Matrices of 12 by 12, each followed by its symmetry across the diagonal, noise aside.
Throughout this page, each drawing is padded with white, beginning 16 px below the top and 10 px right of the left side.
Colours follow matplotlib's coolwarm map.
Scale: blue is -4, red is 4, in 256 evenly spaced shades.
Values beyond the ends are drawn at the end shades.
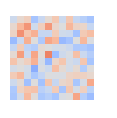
symmetric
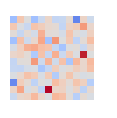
symmetric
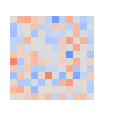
antisymmetric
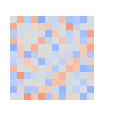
symmetric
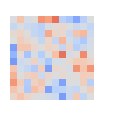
antisymmetric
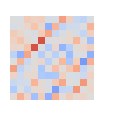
symmetric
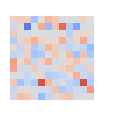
neither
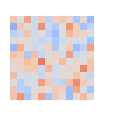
neither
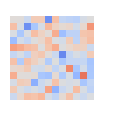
neither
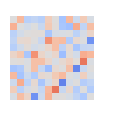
symmetric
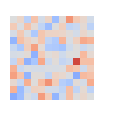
neither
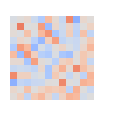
symmetric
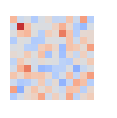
symmetric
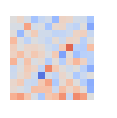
antisymmetric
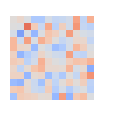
antisymmetric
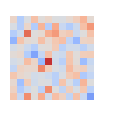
neither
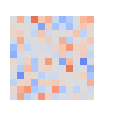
neither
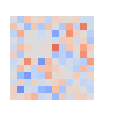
antisymmetric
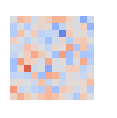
antisymmetric
